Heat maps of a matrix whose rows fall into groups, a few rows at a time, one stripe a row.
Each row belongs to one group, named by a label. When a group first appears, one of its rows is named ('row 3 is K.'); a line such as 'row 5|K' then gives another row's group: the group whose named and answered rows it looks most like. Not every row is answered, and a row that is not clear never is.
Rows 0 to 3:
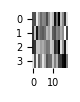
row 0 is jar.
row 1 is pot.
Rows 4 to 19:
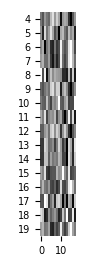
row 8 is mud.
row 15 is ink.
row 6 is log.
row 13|jar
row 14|jar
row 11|mud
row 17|jar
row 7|log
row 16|log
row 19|log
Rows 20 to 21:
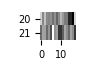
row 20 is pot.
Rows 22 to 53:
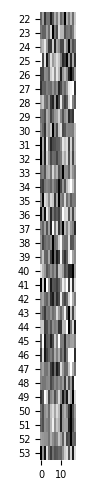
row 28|log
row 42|log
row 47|log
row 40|pot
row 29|pot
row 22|pot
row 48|pot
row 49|jar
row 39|log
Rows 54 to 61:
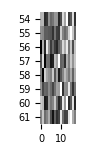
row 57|pot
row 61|log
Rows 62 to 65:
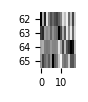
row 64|pot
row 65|ink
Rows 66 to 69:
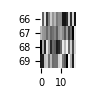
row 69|jar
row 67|pot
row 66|mud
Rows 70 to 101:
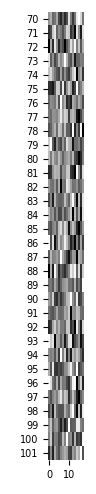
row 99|log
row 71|jar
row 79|pot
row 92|jar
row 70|log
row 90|ink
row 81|jar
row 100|pot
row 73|mud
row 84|pot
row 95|ink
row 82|ink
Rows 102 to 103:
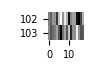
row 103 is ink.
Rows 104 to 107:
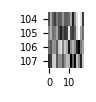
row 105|log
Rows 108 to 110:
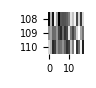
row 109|log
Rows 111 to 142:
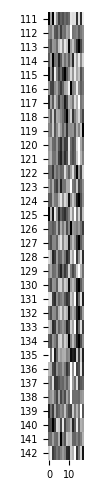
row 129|log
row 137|ink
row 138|ink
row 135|mud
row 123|ink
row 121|log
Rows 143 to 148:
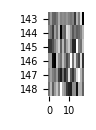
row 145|jar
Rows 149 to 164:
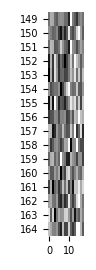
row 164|log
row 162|log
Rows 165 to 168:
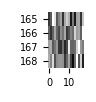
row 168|mud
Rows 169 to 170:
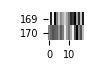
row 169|mud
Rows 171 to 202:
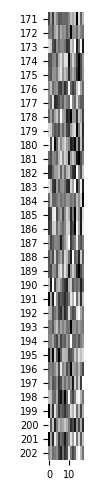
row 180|mud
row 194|ink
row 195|pot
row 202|log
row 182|jar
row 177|ink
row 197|pot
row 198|log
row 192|log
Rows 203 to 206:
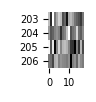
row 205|mud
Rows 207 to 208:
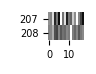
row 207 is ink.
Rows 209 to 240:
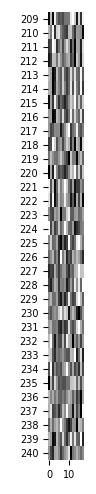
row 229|log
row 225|log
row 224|mud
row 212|jar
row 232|pot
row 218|jar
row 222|mud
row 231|log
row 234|pot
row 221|mud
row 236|pot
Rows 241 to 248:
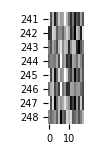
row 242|jar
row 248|ink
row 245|mud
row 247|mud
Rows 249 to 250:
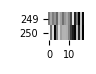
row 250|mud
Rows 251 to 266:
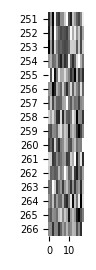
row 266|pot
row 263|jar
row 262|mud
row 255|mud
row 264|pot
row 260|pot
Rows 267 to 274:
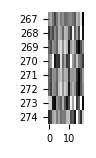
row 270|ink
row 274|jar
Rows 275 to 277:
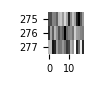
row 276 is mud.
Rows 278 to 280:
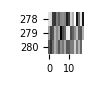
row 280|pot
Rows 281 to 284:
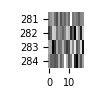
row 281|ink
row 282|jar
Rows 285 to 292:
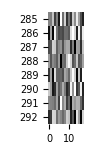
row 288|ink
